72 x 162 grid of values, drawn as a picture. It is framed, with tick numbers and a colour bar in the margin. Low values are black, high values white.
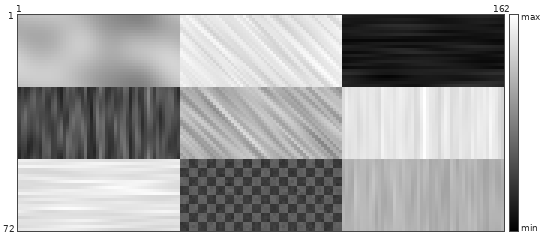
The table splits into 3 rows of 3 panels. Panel 1,1: high, smooth. Panel 1,2: very high, slanting down to the right, faint in contrast. Panel 1,3: very low, streaked across, faint in contrast. Panel 2,1: low, streaked downward. Panel 2,2: high, slanting down to the right. Panel 2,3: very high, streaked downward, faint in contrast. Panel 3,1: very high, streaked across, faint in contrast. Panel 3,2: low, checkered. Panel 3,3: high, streaked downward, faint in contrast.
